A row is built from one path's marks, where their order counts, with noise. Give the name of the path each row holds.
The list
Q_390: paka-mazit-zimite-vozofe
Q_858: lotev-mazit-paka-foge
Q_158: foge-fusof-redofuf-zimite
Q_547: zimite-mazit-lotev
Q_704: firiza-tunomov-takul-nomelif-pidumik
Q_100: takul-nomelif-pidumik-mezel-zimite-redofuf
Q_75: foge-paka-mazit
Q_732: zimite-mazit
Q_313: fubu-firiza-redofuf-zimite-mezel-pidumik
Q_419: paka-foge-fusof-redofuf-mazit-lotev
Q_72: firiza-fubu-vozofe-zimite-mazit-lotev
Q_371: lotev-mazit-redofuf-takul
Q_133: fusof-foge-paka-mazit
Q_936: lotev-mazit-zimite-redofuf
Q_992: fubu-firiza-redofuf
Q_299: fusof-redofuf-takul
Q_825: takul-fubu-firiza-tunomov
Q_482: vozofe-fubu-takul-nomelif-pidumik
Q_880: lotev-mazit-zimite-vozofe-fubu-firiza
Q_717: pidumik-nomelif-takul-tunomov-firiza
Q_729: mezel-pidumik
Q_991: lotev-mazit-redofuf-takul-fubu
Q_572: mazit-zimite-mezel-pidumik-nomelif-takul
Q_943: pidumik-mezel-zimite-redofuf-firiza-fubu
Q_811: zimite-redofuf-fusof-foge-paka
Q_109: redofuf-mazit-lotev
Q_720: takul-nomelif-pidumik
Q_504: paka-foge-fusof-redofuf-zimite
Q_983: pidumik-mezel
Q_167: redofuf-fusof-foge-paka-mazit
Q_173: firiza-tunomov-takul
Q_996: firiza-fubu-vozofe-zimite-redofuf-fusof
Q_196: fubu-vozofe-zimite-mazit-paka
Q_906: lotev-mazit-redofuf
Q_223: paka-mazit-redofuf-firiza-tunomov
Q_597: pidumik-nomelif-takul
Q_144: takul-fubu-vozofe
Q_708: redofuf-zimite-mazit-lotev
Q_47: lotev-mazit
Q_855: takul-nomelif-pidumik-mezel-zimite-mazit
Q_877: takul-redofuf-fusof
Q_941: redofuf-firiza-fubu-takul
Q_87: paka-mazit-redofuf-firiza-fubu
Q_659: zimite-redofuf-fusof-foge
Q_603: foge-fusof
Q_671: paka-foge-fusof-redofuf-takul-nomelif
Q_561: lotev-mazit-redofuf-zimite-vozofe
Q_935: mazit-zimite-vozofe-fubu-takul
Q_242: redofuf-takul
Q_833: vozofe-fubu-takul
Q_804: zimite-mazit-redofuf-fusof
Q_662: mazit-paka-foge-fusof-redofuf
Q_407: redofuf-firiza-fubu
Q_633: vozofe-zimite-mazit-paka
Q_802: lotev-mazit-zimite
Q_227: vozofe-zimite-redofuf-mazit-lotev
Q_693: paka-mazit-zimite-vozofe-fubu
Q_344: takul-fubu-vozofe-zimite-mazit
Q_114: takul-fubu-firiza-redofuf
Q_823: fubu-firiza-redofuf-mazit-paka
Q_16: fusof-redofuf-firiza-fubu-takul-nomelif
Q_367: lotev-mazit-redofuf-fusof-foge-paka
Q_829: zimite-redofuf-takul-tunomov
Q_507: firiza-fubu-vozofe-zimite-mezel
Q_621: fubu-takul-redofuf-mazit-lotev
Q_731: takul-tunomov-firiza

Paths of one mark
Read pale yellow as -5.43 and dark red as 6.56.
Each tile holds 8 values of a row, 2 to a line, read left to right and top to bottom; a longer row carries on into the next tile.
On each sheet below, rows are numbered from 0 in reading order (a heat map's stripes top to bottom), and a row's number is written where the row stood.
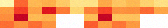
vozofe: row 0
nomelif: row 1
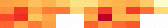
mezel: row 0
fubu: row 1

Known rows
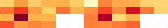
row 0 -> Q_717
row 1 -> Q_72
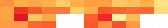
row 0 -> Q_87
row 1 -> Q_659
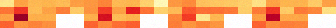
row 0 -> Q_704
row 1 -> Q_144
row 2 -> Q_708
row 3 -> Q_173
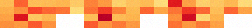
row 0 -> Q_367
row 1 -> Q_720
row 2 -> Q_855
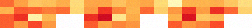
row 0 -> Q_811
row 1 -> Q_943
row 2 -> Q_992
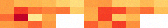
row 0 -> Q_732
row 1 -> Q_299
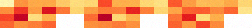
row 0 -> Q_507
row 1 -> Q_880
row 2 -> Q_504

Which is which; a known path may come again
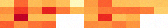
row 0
Q_482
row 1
Q_371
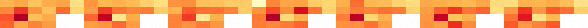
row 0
Q_983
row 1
Q_732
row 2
Q_708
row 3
Q_72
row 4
Q_802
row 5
Q_133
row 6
Q_313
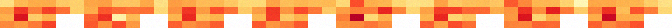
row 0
Q_823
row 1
Q_659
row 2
Q_114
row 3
Q_941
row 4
Q_880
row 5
Q_16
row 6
Q_344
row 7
Q_825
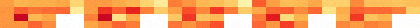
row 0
Q_75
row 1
Q_935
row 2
Q_621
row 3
Q_504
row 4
Q_109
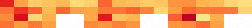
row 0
Q_855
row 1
Q_906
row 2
Q_547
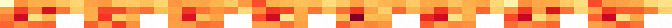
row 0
Q_996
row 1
Q_299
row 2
Q_223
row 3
Q_572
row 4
Q_717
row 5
Q_943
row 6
Q_507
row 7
Q_693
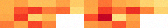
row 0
Q_167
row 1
Q_633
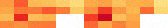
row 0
Q_991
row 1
Q_729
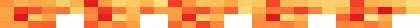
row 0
Q_87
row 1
Q_100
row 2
Q_671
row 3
Q_561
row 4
Q_227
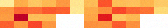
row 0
Q_603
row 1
Q_367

